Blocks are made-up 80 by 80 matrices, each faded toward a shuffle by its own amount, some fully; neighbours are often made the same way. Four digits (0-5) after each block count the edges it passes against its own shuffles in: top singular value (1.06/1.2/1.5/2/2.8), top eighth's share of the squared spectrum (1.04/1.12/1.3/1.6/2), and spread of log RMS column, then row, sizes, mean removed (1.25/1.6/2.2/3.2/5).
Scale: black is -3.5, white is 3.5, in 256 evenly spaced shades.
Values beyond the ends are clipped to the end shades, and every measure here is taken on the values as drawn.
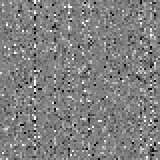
2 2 2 0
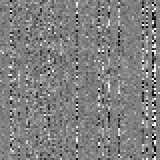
3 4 4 0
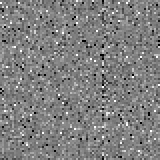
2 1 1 0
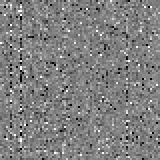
2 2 2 0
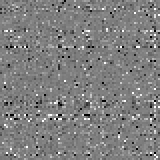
4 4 2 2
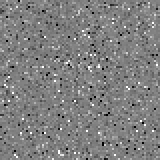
1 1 0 0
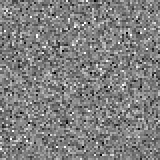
0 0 0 0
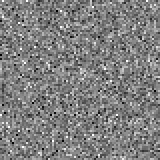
0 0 0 0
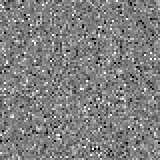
3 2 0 0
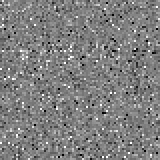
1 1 0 0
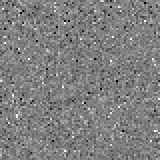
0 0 0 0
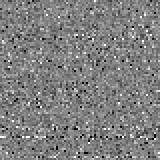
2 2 0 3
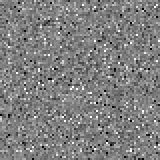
0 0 0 0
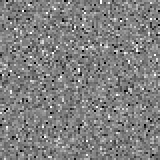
0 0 0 1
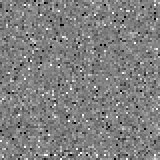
1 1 0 0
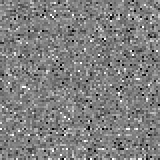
1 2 0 2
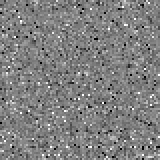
1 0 0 1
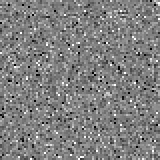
2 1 0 0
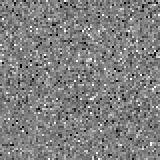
1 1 0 0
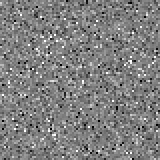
1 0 0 0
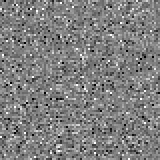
3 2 1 1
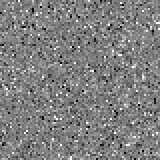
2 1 0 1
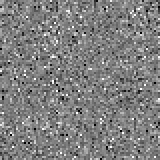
3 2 1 1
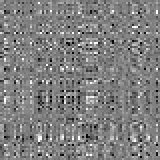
5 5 4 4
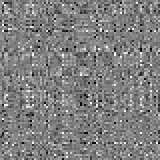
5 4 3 3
